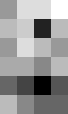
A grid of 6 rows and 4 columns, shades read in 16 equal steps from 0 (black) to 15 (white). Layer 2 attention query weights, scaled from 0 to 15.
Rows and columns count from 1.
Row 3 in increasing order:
9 9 11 13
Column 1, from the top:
9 11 9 10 6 11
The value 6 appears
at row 5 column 1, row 6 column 3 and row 6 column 4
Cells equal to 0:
1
